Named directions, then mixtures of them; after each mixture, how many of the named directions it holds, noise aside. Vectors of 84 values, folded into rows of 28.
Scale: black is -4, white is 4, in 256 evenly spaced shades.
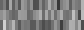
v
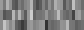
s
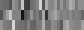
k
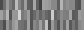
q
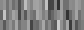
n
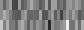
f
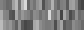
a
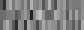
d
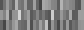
one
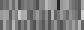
two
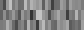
two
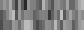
one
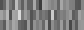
one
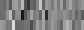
one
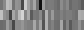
two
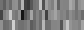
one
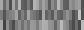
one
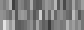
three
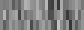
one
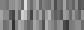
three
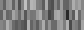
three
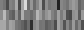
three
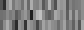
one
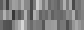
one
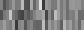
three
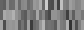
three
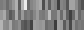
two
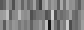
two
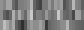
one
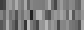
two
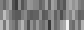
one
